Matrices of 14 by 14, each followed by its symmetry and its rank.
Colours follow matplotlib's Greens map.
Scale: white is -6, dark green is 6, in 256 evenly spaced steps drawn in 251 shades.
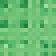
symmetric, rank two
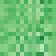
neither, rank two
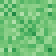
symmetric, rank three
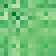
symmetric, rank two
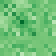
symmetric, rank three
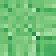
symmetric, rank two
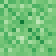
symmetric, rank three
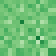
symmetric, rank three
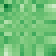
symmetric, rank two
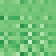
neither, rank two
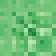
symmetric, rank three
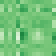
neither, rank two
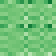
neither, rank two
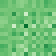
symmetric, rank two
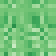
neither, rank two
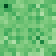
symmetric, rank three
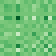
symmetric, rank two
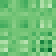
symmetric, rank two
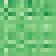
neither, rank two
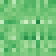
neither, rank two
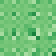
symmetric, rank two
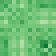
symmetric, rank three
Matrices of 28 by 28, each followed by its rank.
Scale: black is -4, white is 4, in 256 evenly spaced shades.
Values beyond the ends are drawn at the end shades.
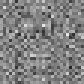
five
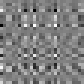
two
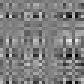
two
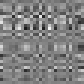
two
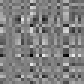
two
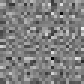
five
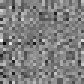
five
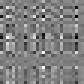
two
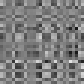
two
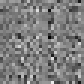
five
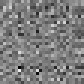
five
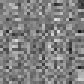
five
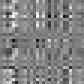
two
